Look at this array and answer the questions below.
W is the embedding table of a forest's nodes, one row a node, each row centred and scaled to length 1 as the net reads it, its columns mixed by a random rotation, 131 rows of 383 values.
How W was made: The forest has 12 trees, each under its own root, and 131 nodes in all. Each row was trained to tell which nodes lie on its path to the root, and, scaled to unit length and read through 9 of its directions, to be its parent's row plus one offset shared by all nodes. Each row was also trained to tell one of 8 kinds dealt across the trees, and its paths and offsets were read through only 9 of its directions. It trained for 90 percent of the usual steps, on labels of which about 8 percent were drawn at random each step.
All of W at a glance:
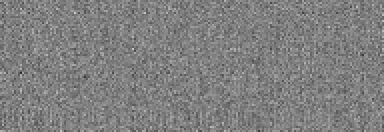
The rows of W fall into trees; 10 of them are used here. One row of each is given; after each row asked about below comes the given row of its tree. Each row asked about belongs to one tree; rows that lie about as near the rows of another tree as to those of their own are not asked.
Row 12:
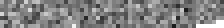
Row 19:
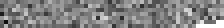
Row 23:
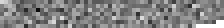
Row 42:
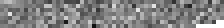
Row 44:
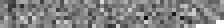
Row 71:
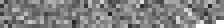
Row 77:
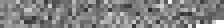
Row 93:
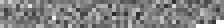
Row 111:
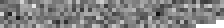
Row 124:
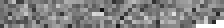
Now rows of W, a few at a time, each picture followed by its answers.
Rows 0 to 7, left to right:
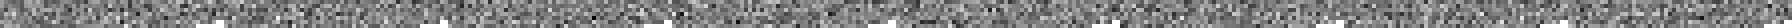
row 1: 93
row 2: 44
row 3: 111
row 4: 124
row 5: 23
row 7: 111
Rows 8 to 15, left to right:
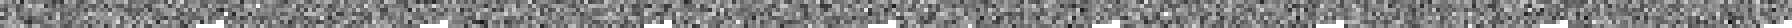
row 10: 77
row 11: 23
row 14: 23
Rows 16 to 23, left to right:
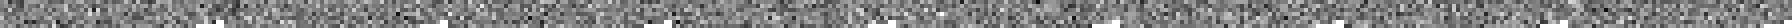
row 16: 124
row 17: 44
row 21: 23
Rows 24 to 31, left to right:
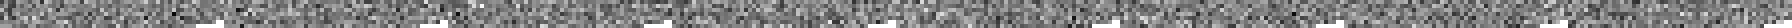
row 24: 44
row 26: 111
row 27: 71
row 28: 12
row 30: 71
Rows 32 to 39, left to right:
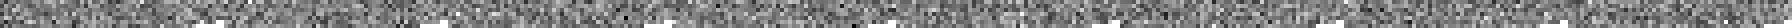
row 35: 111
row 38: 23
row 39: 71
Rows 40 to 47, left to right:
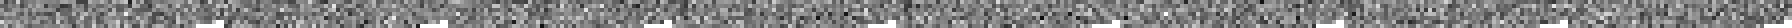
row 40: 71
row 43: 44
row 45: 77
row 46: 111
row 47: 42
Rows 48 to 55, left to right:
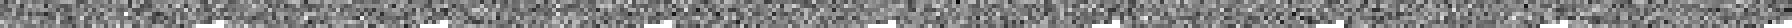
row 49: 111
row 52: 124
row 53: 44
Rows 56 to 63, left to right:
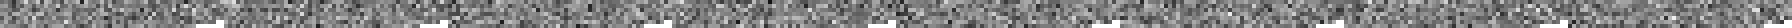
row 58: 44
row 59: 42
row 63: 19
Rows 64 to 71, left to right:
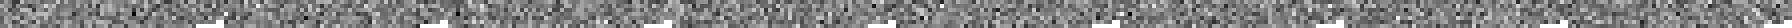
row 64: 42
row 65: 77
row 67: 23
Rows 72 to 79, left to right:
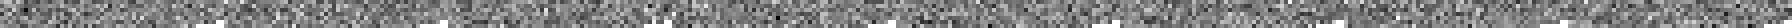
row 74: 124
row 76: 77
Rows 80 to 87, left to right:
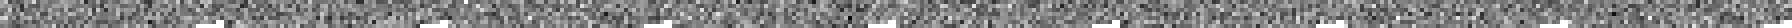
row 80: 23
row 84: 42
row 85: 71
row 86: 93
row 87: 71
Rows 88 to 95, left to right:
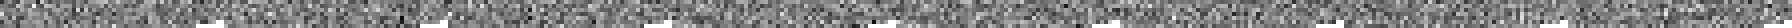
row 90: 77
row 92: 111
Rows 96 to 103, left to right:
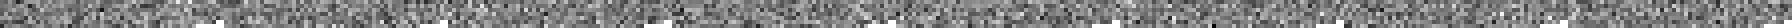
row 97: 71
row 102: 23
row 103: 23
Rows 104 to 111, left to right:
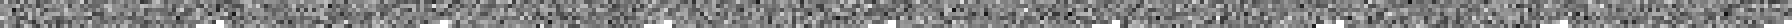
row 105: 111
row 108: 44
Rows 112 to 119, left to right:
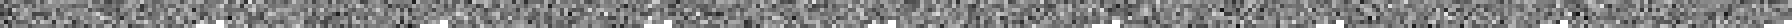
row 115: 71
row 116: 124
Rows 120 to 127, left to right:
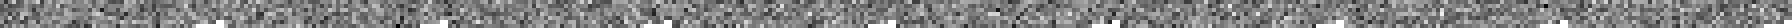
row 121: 12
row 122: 71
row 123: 42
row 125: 42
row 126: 111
